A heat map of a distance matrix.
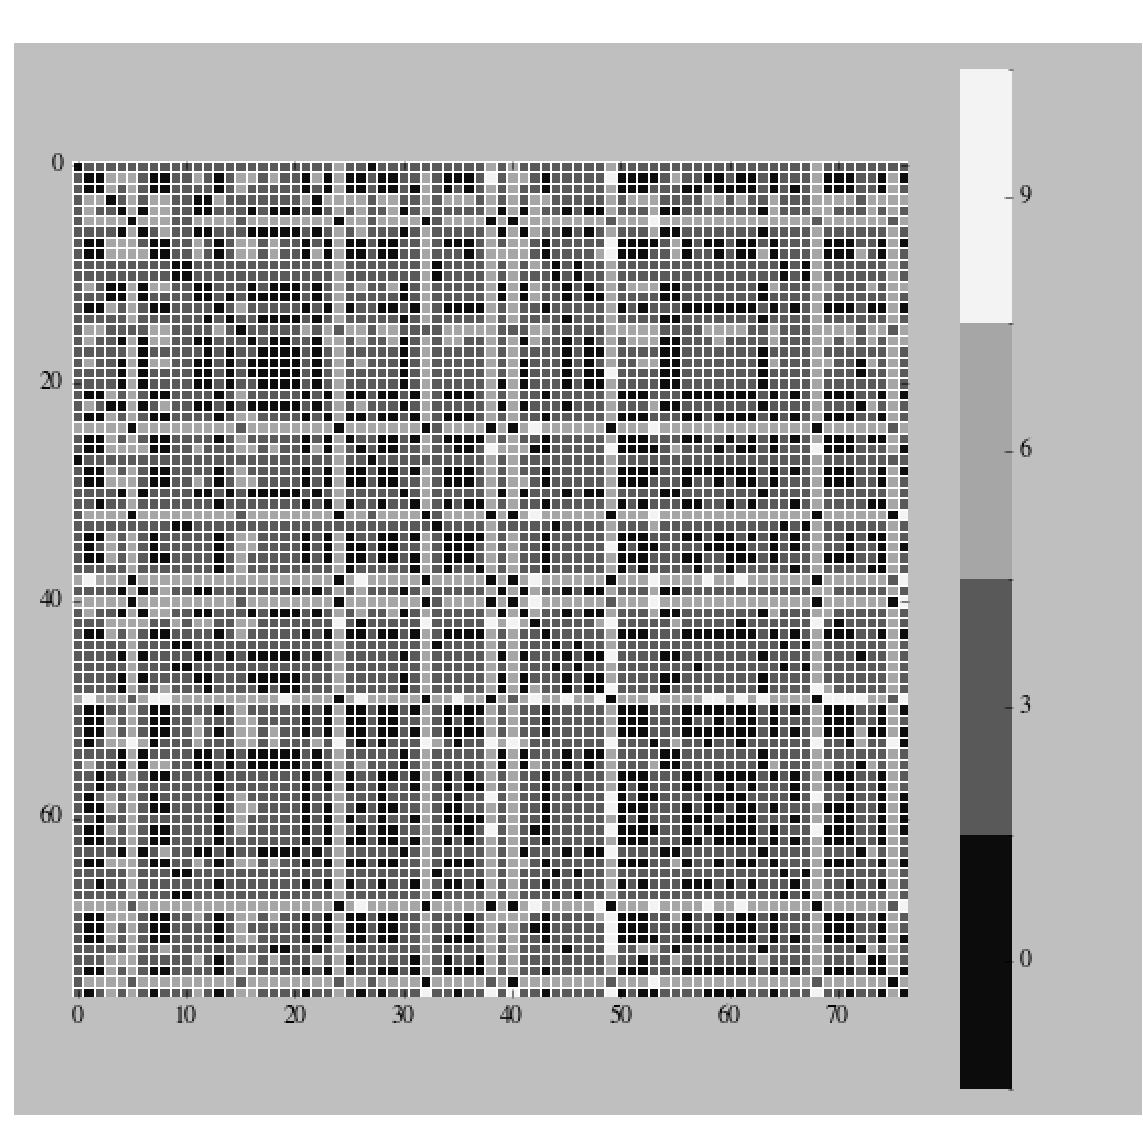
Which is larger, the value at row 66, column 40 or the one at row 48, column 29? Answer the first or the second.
the first
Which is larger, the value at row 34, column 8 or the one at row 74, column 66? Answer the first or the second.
the first
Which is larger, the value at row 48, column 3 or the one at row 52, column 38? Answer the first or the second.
the second
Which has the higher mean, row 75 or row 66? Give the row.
75
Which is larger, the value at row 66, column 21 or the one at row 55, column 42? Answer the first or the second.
the second
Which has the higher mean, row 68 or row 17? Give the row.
68
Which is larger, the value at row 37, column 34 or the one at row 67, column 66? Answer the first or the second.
the second
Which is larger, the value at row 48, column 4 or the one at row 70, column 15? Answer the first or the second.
the second
